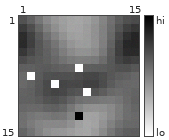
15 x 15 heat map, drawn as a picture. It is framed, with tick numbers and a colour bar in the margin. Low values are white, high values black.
Calmest part: top middle. Lone odd cells: 5, 1 higher and 4 lower than their neighbours. Ninth with the highest average: top right. Stripes: none.
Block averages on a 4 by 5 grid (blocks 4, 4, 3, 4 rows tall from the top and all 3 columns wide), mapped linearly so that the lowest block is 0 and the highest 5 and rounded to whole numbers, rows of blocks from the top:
4 1 0 2 5
3 3 2 3 4
3 3 3 3 3
2 2 1 1 3
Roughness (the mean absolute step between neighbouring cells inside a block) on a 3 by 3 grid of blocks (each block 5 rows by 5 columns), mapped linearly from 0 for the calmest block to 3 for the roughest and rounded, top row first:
1 0 1 | 3 3 0 | 0 2 0
